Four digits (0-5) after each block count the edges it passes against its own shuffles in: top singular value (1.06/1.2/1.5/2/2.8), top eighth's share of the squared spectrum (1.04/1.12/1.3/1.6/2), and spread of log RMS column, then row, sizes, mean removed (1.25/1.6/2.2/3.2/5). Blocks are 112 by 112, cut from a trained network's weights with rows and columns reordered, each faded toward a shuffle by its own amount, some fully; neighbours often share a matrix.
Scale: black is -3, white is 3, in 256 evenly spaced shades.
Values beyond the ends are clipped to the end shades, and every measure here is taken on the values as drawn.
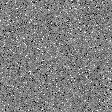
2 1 0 0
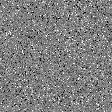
2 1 0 0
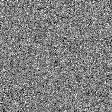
1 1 0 0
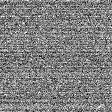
4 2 0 1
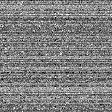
5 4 2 2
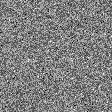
0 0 0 0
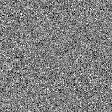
3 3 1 1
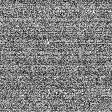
3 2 0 0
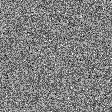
0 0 0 0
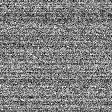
4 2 0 1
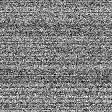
4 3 0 1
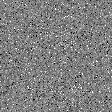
2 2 0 1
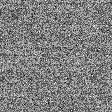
1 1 0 0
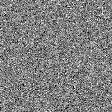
2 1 0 0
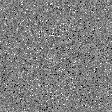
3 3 1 1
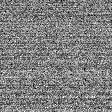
3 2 0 0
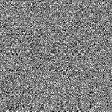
4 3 1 2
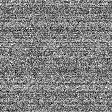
4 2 0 1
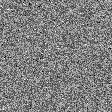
0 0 0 0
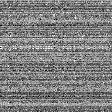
5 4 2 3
